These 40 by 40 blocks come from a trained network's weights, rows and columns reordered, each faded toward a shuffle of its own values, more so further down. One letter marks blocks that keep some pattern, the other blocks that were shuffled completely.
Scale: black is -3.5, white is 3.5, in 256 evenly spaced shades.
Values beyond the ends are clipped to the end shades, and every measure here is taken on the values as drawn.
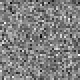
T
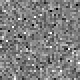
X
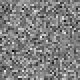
X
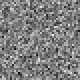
X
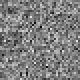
T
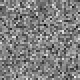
X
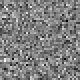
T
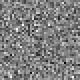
T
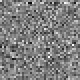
T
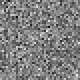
X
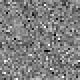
X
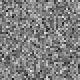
X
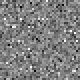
X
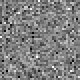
T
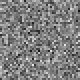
X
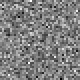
X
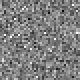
X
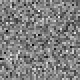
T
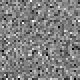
T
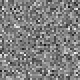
T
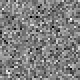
X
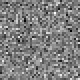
X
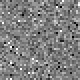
X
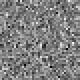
T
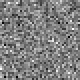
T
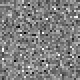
X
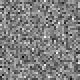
X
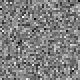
X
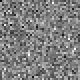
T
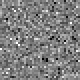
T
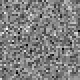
X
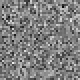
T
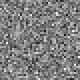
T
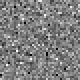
X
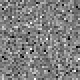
X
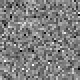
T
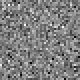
X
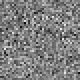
X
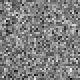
T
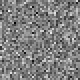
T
